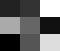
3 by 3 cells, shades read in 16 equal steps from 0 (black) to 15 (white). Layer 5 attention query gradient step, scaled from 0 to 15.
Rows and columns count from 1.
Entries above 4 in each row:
1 2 2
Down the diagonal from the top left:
2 6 13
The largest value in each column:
10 6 15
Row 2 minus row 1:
8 3 -14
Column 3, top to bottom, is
15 1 13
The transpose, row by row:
2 10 0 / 3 6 5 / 15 1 13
